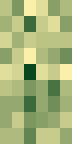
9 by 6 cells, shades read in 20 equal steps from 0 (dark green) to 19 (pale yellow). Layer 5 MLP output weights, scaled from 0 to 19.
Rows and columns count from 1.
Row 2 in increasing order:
4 10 12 15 15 17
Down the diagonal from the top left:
14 15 15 13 15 13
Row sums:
82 73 85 76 84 65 57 71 74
